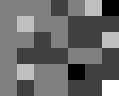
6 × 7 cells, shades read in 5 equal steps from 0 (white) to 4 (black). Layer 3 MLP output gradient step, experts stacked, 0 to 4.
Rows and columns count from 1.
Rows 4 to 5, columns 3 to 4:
3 3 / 2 2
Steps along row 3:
same up down up same down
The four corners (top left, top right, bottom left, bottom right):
2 4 2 0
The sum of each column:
12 12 14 14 17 15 14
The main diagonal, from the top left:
2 1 3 3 4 3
